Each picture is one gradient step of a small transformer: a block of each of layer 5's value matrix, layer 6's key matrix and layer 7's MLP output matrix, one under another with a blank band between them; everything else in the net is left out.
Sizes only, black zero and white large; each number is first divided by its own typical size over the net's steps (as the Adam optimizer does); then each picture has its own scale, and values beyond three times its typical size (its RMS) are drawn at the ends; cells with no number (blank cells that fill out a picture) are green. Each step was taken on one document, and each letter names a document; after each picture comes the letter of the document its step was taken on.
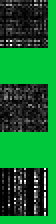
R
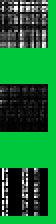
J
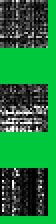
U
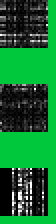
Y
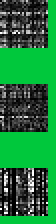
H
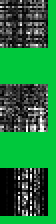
J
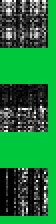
J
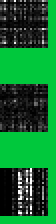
Y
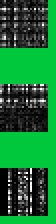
Y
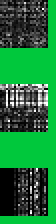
J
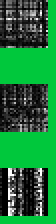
U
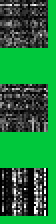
R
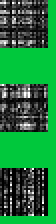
H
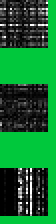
Y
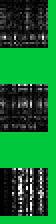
Y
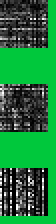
H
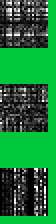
R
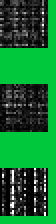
R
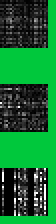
R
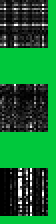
Y
